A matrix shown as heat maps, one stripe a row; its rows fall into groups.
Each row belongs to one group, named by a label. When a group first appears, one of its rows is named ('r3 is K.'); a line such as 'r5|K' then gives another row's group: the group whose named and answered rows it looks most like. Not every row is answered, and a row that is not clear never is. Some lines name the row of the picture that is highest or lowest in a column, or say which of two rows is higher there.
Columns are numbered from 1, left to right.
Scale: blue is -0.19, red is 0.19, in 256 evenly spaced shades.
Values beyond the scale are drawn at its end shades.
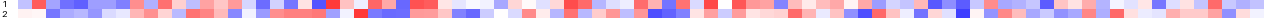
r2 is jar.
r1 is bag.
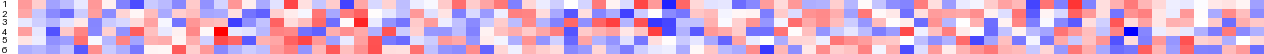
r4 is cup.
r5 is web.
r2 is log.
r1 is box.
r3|jar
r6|log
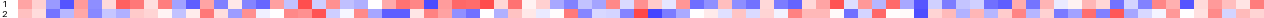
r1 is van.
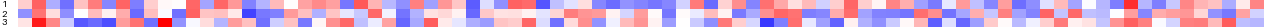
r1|web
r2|box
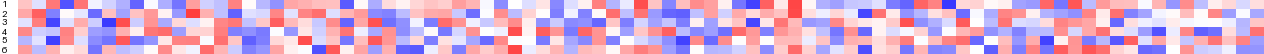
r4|cup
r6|cup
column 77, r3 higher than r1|Yes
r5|web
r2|jar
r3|web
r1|box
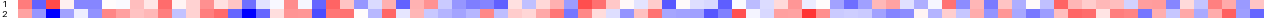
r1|cup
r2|cup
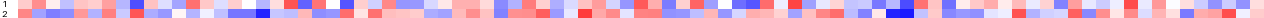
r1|box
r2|van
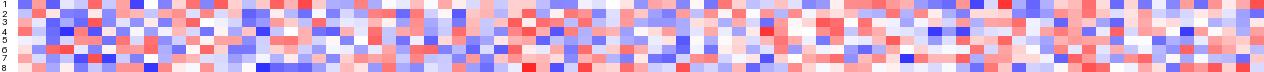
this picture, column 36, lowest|8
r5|web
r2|bag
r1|web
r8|bag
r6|cup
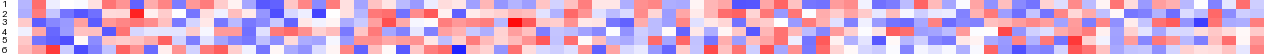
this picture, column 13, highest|1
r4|web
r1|box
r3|van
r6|bag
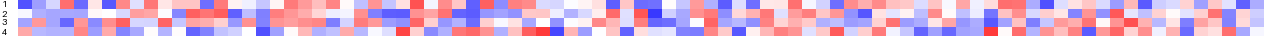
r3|jar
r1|web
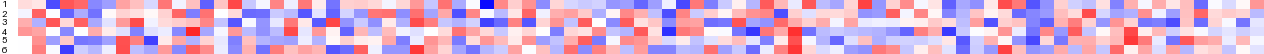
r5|bag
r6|jar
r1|web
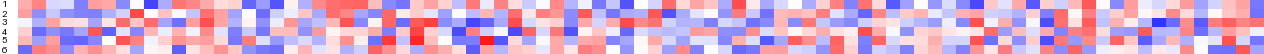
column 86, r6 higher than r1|No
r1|log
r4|log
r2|cup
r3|cup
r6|box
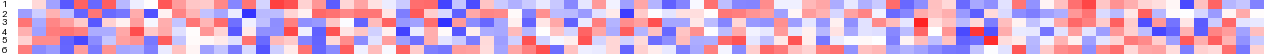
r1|jar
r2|log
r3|cup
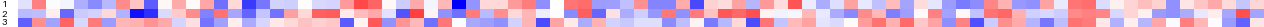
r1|bag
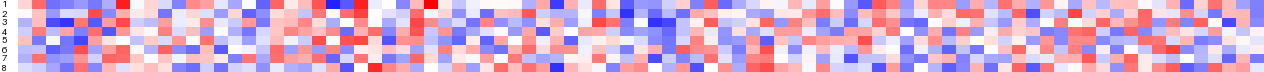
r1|jar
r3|jar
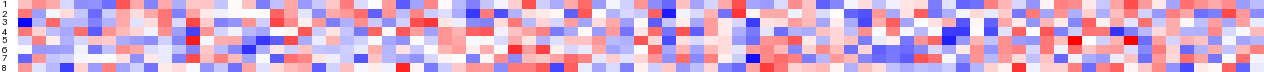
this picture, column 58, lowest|1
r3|jar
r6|van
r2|cup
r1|bag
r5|box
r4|van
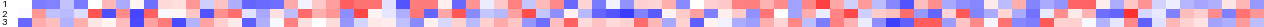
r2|web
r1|log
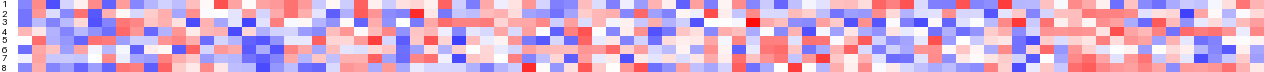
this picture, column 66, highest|5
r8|bag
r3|van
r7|log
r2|jar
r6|box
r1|web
